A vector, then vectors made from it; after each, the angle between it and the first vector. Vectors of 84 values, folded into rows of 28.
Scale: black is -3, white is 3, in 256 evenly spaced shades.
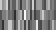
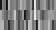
nearly opposite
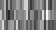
orthogonal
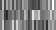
orthogonal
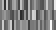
orthogonal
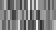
partly aligned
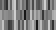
nearly opposite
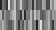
nearly opposite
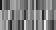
partly opposed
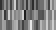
partly opposed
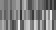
orthogonal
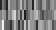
nearly opposite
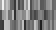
partly aligned
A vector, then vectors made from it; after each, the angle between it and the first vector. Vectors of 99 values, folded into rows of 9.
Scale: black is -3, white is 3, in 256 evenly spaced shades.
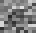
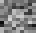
nearly opposite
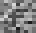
partly aligned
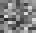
orthogonal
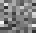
partly aligned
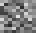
orthogonal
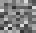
orthogonal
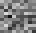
partly aligned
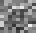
nearly parallel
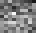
partly opposed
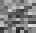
nearly parallel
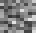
orthogonal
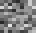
orthogonal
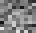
nearly opposite
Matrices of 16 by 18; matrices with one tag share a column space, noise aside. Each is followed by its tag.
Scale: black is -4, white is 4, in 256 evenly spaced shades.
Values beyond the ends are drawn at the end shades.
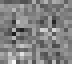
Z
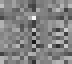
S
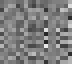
S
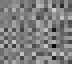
S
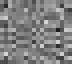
S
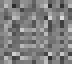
S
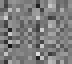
S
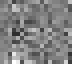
Z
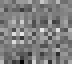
Z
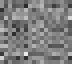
S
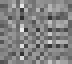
S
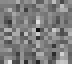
Z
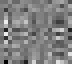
Z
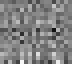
Z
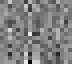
Z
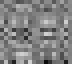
Z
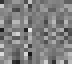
Z
